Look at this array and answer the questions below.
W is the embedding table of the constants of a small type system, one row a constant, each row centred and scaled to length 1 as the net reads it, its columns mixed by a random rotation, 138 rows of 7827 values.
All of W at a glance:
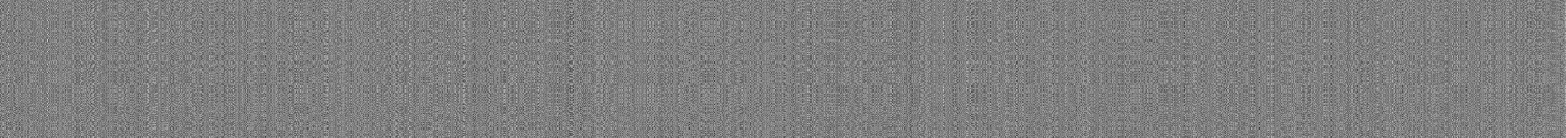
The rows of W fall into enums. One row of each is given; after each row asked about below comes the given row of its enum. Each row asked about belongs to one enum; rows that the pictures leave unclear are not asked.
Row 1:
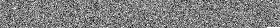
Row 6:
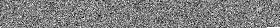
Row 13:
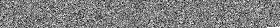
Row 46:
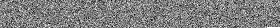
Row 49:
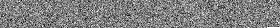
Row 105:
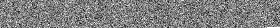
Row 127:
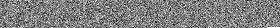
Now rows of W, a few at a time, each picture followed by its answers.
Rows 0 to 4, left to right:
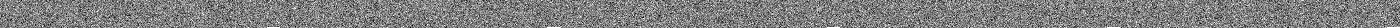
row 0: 49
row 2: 6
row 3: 46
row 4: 105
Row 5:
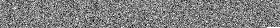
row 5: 1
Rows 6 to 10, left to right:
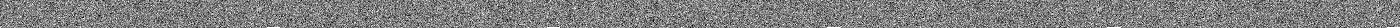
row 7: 49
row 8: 1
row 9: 6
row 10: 6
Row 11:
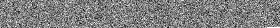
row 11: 105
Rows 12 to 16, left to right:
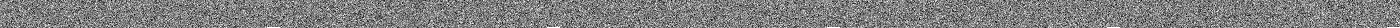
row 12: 46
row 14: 46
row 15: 127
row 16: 49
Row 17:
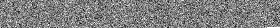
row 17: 105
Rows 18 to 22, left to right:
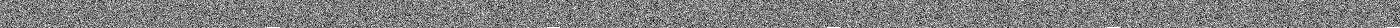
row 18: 46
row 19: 49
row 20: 1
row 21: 105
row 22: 105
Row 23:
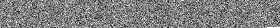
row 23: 105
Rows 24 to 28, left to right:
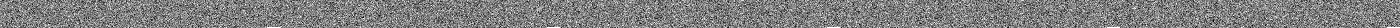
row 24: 46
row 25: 6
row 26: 105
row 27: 105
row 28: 1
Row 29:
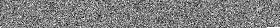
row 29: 6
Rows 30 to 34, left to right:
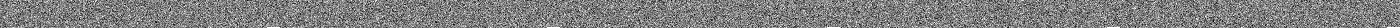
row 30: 127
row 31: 127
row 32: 46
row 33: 105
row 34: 1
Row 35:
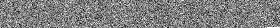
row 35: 105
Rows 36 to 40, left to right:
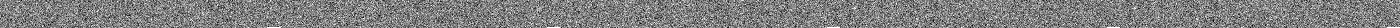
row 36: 49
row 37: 6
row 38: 105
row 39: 1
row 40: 1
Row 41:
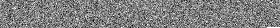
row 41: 1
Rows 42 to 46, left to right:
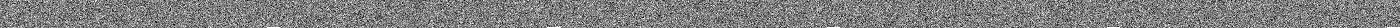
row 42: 127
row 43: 13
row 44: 6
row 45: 49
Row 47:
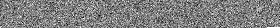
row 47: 6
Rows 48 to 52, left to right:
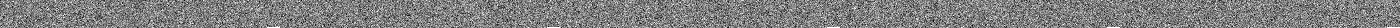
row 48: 13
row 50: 105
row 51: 1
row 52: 46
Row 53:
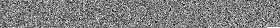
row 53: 127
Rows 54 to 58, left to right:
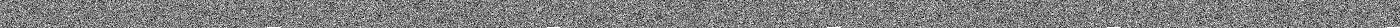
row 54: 46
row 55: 6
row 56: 13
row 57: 6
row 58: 105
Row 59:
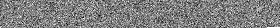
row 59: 6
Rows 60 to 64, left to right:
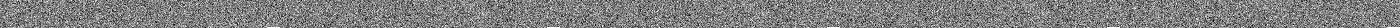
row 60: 127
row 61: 49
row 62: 49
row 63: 49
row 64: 1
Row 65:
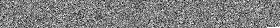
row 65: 13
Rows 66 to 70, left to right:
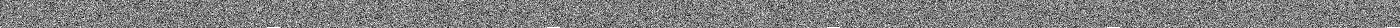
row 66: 6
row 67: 105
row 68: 49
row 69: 46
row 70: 46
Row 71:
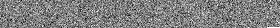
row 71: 49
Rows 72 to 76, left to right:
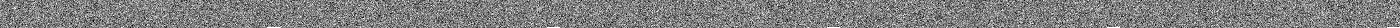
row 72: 1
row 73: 6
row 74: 49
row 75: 13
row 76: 49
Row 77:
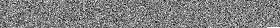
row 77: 127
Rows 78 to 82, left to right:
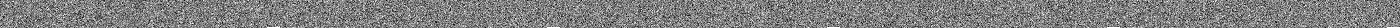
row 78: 13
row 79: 127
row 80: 49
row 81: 49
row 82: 127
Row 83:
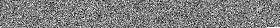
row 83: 6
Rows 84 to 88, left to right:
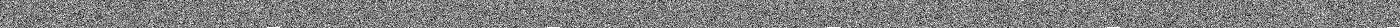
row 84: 13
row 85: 46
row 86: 46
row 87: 105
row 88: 49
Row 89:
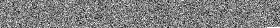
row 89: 105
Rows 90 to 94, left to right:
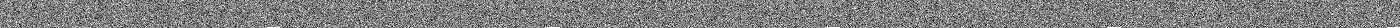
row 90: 105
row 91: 46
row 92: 46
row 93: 1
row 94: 6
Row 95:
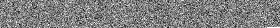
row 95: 105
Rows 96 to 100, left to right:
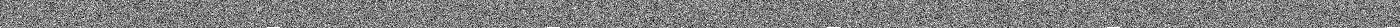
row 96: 6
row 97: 46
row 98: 1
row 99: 105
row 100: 46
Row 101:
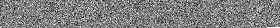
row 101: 6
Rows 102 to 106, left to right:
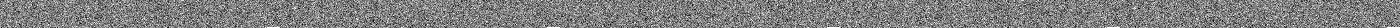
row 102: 105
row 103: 1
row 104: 49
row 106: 1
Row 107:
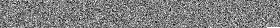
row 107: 127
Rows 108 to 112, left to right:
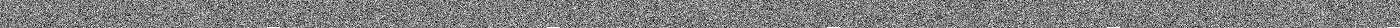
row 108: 49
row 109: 127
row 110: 1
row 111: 13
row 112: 49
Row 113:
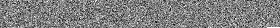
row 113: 127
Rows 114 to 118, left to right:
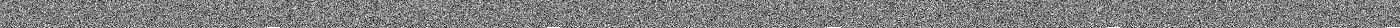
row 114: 46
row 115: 1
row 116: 46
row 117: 6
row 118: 46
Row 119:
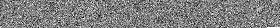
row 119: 6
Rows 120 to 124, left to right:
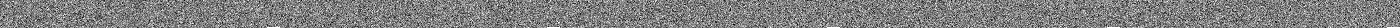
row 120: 13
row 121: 49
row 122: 127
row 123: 46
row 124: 127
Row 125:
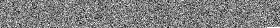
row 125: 105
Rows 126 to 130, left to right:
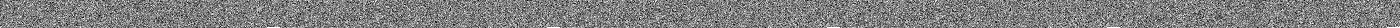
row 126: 6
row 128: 127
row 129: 127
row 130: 13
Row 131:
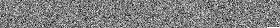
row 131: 49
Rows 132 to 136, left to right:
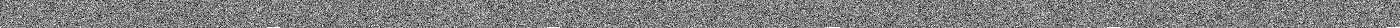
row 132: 6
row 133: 49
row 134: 46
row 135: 49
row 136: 13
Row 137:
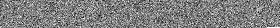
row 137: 6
